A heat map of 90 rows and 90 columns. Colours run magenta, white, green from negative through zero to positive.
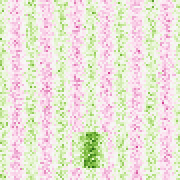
Odd patch: higher, in the bottom middle. Odd rows or columns: none. Ninth with the highest average: bottom middle. Slope: none. Stripes: upright, repeating 6 times.
